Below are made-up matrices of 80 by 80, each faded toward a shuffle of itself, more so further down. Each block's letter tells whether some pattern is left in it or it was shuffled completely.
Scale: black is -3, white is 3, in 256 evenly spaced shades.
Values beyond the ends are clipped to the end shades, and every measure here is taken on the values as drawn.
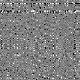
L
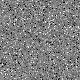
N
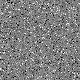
N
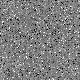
N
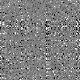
L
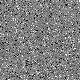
N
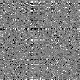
L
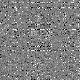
L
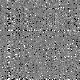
L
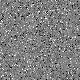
N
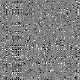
L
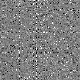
L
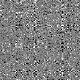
L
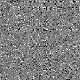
L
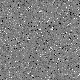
N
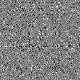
L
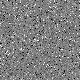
N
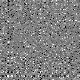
L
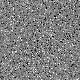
N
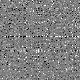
L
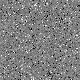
N
